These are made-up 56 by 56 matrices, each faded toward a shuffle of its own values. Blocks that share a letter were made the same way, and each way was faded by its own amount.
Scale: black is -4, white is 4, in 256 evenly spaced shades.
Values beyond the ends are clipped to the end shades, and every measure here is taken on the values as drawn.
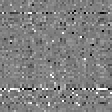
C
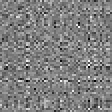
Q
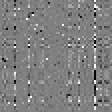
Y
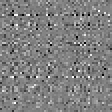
C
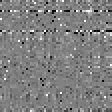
C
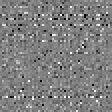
C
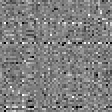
C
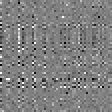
Y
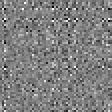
Q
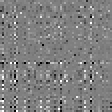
Y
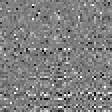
C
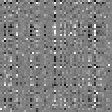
Y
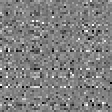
C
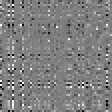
Y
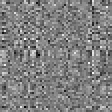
Q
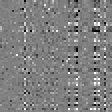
Y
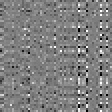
Y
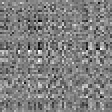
Q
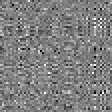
Q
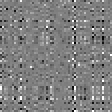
Y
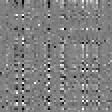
Y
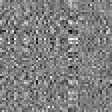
Q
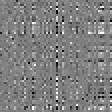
Y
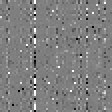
Y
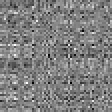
Q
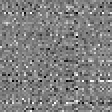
C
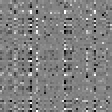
Y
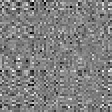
Q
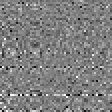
C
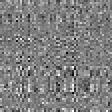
Q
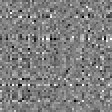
C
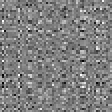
Q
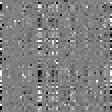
Y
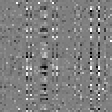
Y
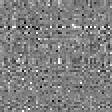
C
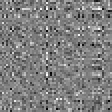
Q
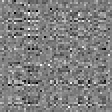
Q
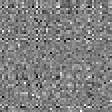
Q
